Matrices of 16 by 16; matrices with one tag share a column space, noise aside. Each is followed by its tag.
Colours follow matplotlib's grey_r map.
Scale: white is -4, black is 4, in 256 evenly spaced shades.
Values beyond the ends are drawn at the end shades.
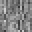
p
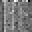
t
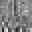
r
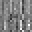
p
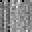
t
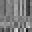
r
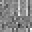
r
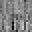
p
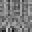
r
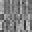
p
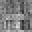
p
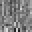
r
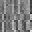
p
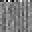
t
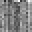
t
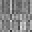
p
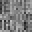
p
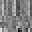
r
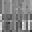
p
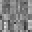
p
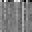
t
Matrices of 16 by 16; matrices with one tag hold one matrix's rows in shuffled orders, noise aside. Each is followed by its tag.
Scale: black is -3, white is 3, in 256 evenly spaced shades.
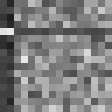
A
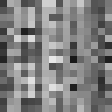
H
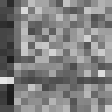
A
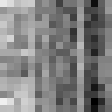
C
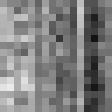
C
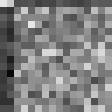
A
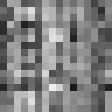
H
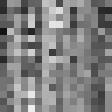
H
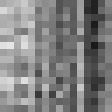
C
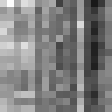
C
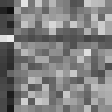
A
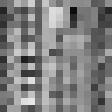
H
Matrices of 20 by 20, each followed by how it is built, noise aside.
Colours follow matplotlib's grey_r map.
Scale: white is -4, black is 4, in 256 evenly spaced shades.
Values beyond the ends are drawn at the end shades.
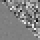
upper triangular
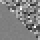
upper triangular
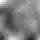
smooth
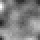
smooth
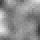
smooth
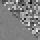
upper triangular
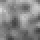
smooth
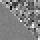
upper triangular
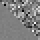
upper triangular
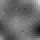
smooth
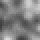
smooth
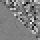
upper triangular
